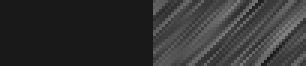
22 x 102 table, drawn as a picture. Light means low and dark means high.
It is made of 1 by 2 panels. Panel 1,1: very high, flat. Panel 1,2: high, slanting up to the right.
